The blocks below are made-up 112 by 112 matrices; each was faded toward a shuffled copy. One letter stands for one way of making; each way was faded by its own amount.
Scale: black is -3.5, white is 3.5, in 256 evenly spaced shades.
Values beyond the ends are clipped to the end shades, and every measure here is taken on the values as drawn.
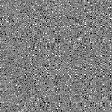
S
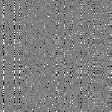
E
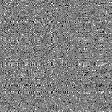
S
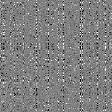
E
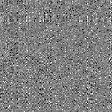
S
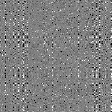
E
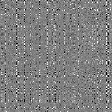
E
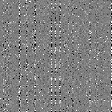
E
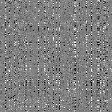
E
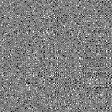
S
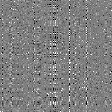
E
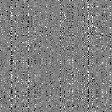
E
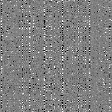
E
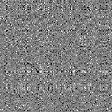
S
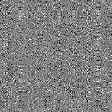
S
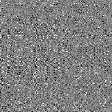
S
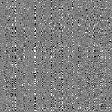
E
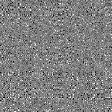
S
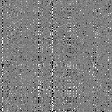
E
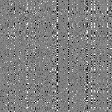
E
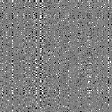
E
